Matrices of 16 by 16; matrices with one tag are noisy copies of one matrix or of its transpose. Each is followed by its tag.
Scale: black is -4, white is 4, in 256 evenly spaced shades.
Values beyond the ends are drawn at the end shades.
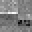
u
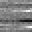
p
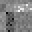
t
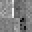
u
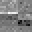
u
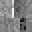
u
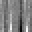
p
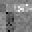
t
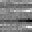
p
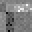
t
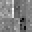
u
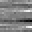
p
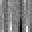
p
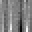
p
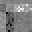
t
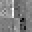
u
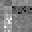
t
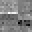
u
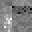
t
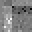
t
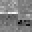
u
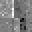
u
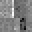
u
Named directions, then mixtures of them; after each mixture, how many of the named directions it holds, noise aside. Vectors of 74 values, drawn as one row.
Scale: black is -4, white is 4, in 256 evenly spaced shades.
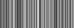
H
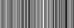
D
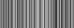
two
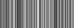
one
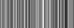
two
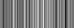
two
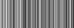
two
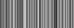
one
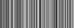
one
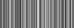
one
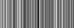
one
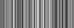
two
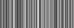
one
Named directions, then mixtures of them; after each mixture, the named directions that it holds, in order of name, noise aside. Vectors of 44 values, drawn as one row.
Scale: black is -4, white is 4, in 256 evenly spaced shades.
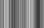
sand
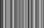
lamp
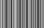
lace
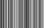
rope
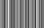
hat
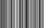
hat, lace, rope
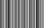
hat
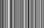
hat, lamp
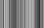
sand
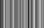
lamp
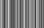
hat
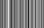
hat, lamp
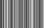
rope, sand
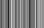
hat, lace, sand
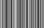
lace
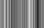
lace, sand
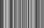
lamp, rope, sand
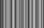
lamp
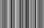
hat, lace, rope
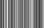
rope, sand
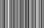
hat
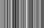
lace, rope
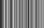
lamp, rope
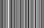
hat, lamp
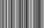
lace, rope, sand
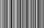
hat, lace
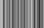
lamp, sand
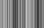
rope, sand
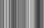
sand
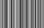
hat, lace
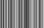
rope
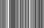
hat, sand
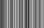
hat, lamp, rope
